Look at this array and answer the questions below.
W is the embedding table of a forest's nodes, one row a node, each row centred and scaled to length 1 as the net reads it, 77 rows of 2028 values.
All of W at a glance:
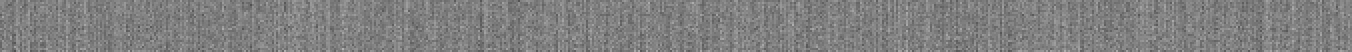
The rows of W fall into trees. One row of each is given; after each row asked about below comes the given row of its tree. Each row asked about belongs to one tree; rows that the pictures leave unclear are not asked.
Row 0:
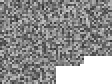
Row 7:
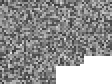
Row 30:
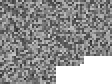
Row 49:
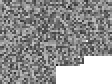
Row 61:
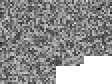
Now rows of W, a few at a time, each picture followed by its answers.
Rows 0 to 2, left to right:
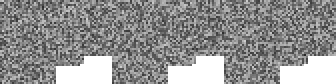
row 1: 61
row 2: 49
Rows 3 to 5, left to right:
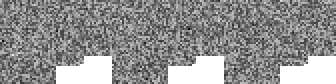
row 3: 0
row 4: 0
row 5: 30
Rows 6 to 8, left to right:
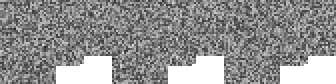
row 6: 0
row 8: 30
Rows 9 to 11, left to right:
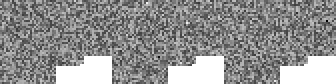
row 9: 30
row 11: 0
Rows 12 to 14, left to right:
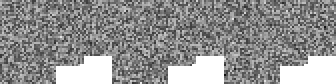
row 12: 49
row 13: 0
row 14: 30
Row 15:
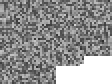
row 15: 0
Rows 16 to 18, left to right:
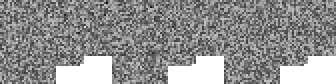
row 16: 0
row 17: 49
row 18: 0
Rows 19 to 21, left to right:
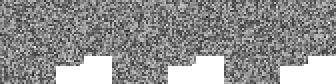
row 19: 7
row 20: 61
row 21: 49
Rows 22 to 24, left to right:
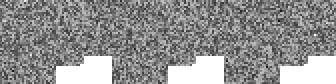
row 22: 61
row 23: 61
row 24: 7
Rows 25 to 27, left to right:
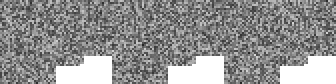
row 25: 61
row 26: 0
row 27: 61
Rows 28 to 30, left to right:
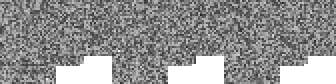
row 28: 0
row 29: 49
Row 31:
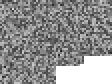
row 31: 49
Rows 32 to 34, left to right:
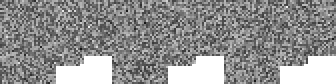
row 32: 61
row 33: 0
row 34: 49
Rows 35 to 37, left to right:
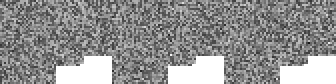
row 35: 61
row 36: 0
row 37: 49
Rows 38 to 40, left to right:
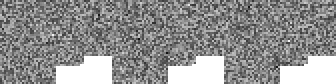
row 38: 7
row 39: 30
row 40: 30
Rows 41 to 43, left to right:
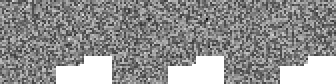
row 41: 49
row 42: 30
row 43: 0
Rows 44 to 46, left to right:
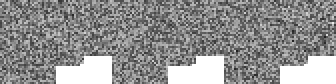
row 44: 0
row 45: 49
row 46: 7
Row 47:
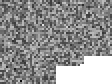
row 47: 30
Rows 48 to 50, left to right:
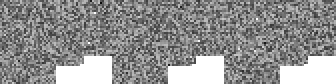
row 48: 61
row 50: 0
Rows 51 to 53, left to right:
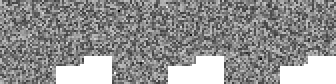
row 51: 49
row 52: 61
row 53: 61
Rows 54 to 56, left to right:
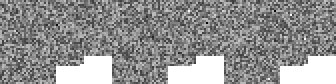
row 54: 30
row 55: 49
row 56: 49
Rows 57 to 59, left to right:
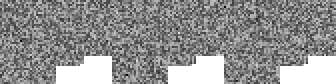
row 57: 30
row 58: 49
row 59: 49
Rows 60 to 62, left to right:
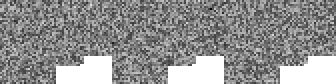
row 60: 0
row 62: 0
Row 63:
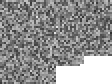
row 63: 61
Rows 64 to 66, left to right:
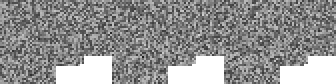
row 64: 49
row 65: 61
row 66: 61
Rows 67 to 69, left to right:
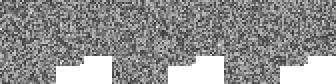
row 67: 30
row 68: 61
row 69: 61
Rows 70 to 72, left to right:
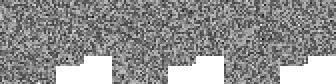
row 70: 7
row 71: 30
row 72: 49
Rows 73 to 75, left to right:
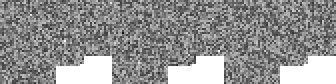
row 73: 0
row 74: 49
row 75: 61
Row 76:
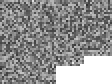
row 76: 61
